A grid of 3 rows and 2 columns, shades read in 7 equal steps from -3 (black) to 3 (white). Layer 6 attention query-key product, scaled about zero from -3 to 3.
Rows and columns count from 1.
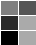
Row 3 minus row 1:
-3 2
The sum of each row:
-1 -1 -2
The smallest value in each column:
-3 -1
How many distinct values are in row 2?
2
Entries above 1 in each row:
0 0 0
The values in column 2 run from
-1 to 1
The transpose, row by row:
0 -2 -3 / -1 1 1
